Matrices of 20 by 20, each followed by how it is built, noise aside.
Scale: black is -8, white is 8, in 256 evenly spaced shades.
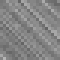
Toeplitz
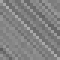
Toeplitz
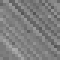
Toeplitz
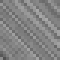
Toeplitz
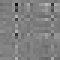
low rank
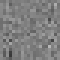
low rank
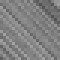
Toeplitz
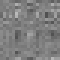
low rank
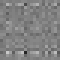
low rank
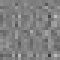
low rank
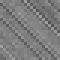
Toeplitz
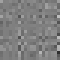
low rank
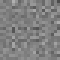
low rank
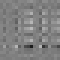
low rank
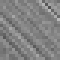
Toeplitz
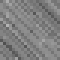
Toeplitz
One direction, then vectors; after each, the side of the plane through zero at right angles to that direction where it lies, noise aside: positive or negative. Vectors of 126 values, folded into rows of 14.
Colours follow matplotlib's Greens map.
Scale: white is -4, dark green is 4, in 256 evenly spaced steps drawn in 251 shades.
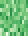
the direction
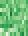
positive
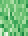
positive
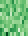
negative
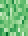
negative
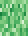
positive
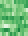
positive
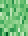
negative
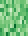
negative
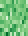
negative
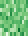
positive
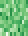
positive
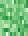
positive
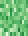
positive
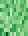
negative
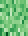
negative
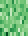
negative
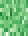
positive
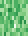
positive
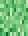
negative
